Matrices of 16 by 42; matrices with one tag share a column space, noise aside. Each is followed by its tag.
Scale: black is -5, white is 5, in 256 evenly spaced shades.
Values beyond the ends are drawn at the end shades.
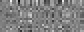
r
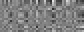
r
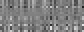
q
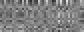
r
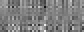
q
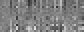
q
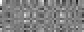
r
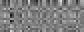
r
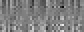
q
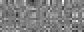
r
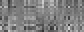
q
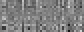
q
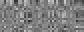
r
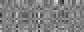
r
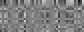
r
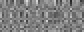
r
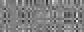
r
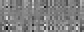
q
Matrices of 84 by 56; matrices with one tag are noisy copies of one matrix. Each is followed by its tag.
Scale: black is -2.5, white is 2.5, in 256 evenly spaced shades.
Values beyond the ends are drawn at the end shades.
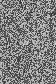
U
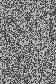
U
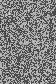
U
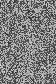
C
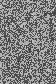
U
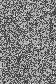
U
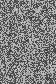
C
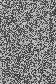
U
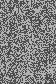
C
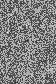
C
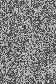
C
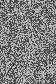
C
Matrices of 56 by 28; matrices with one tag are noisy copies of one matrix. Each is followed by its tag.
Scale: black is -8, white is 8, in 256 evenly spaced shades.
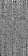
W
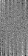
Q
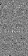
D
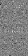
D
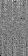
W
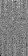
W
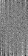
Q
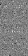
D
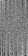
Q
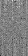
W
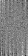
Q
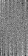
Q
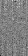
W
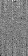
W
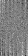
Q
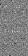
D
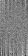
Q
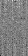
W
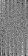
Q
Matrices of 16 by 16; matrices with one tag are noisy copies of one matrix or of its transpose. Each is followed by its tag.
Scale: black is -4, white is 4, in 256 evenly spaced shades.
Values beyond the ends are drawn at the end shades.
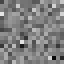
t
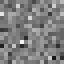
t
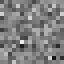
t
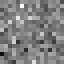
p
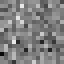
p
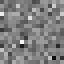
t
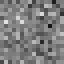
p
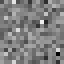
t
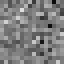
p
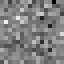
p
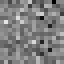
p
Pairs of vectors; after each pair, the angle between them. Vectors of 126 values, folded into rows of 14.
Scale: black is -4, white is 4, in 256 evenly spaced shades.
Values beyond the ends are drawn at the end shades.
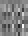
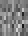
nearly opposite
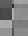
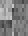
nearly opposite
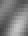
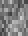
partly aligned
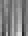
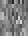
orthogonal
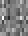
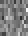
partly opposed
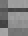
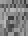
partly opposed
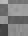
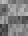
nearly parallel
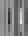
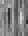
nearly parallel
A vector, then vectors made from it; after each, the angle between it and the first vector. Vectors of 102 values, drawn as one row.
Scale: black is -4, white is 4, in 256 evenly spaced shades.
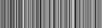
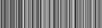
nearly parallel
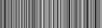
partly aligned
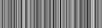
partly aligned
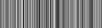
partly opposed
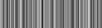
partly opposed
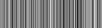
orthogonal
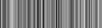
orthogonal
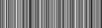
partly opposed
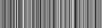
nearly parallel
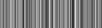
nearly opposite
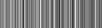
nearly opposite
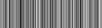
orthogonal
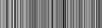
partly opposed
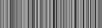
partly aligned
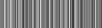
nearly opposite
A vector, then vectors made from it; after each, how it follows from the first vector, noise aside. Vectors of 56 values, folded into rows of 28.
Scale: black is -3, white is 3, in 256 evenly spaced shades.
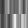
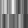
reversed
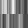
reversed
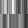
reversed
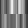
wrapped around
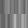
shrunk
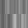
shrunk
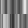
wrapped around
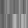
shrunk
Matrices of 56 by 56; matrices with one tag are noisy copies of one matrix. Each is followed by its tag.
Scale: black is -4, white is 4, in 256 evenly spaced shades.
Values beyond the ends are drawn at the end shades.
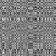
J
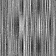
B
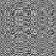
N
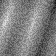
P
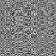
N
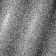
P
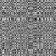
J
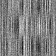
B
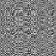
N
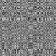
J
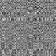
J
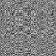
N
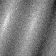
P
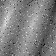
P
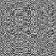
N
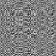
N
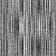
B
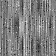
B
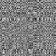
J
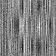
B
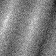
P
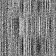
B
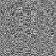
N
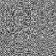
N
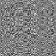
N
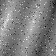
P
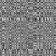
J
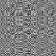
N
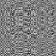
N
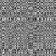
J
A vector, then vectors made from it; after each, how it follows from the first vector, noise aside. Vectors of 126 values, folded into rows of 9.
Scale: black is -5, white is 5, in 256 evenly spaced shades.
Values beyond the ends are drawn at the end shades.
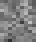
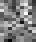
scaled up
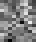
scaled up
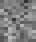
reversed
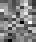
scaled up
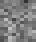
reversed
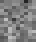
reversed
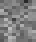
reversed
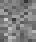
reversed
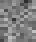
reversed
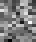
scaled up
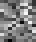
scaled up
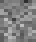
reversed
